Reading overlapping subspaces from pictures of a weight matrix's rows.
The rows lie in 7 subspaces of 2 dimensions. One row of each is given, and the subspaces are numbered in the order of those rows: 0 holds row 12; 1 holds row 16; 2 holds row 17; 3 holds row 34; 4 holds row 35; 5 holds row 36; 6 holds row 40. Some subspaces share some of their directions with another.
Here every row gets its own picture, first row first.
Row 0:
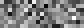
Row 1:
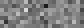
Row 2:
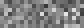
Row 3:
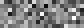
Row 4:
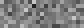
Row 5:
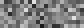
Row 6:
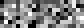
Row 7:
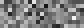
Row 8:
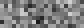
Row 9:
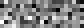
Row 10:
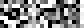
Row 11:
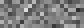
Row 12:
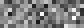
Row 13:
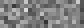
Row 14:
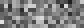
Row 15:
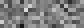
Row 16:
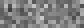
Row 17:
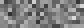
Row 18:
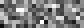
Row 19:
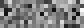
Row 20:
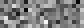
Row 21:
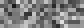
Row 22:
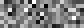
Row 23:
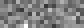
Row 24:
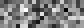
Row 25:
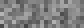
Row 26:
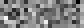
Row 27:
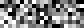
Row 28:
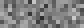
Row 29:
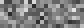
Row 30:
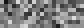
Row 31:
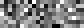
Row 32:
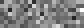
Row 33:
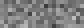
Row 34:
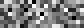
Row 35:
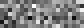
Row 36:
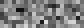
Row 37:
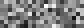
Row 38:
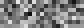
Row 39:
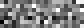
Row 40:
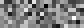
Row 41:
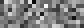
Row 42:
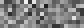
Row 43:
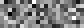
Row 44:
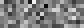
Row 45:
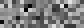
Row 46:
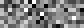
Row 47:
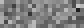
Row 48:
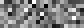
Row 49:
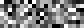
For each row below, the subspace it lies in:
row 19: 0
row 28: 1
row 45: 1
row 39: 4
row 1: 2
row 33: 5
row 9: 4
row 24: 3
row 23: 5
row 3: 0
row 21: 6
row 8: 1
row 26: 2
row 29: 5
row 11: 1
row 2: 0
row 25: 6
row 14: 1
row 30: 6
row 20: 2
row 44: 4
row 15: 1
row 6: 3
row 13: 2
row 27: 4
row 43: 2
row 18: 5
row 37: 5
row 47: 3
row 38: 6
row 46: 2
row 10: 2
